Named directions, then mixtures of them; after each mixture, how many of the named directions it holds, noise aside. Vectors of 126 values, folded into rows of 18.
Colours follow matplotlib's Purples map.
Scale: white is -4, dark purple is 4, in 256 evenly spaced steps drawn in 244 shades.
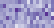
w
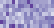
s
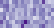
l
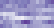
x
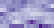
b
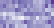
three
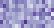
two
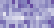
two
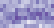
three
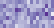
one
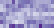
two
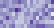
two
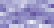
one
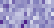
two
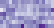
three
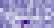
two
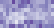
three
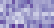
two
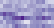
one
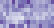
three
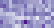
three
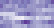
one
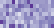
one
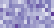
two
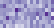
one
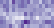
three
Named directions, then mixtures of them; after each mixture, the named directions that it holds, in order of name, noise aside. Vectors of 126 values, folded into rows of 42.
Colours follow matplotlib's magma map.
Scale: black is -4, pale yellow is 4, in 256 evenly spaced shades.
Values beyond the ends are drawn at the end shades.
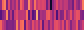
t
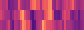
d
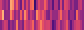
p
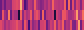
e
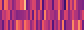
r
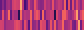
e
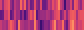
d, p, r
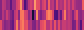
d, e, t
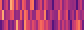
p, r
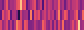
e, r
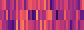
d, p, t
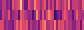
d, e, t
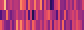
r, t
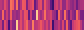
p, r, t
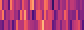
d, p, r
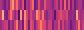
e, p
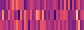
e, p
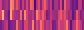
p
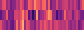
d, t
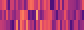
d, p, t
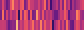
e, p, t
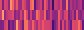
p, r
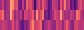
d, p, r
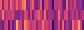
p, r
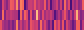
e, p, t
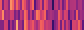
p, r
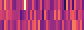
d, e, r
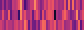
d, e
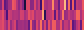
e, r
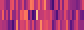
d, p, t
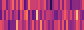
e, p, t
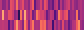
e, p, r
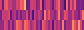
r
